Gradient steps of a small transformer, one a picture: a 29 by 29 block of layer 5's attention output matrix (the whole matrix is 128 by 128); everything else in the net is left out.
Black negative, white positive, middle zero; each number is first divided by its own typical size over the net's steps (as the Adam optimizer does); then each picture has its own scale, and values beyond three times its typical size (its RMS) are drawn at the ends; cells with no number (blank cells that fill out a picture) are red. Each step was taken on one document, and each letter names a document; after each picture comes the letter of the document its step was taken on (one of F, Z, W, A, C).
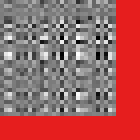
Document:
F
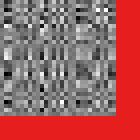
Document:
F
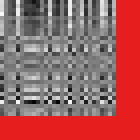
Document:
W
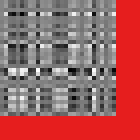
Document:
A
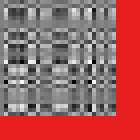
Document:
A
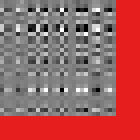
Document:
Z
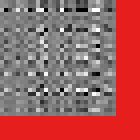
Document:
Z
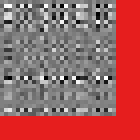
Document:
F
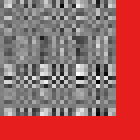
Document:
F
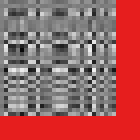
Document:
A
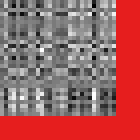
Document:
A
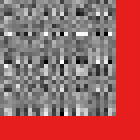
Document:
F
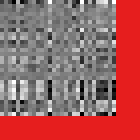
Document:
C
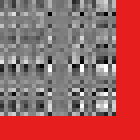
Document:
C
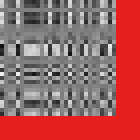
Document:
W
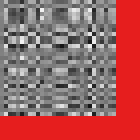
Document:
A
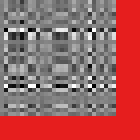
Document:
A
